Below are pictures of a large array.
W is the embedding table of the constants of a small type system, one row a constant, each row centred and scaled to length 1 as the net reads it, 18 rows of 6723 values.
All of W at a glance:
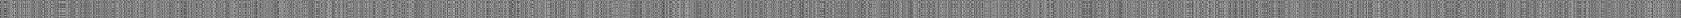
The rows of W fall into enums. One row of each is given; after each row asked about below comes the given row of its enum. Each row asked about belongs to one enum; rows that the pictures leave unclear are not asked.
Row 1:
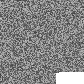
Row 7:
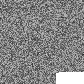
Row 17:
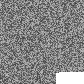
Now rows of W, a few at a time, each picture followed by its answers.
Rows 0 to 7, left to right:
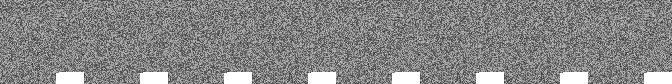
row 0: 7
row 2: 1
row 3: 17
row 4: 7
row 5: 17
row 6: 17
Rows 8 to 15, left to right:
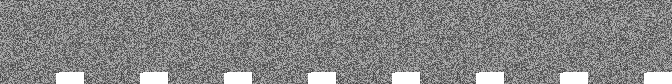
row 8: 1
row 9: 17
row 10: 1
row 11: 1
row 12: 17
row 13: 17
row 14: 1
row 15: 7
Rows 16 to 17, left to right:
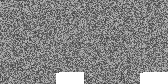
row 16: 1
